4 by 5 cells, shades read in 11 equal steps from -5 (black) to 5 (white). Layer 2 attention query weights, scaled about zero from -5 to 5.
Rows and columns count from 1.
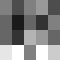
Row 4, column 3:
0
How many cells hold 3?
1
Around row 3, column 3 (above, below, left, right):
-1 0 -3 1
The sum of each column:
2 -4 1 4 0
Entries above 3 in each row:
0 0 0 3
